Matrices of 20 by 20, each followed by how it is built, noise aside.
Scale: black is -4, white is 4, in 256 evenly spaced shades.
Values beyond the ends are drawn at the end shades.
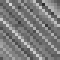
Toeplitz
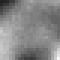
smooth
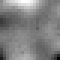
smooth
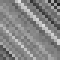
Toeplitz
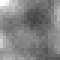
smooth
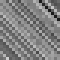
Toeplitz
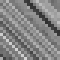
Toeplitz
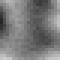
smooth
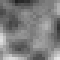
smooth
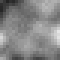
smooth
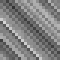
Toeplitz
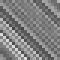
Toeplitz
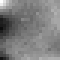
smooth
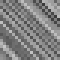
Toeplitz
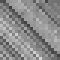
Toeplitz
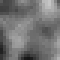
smooth
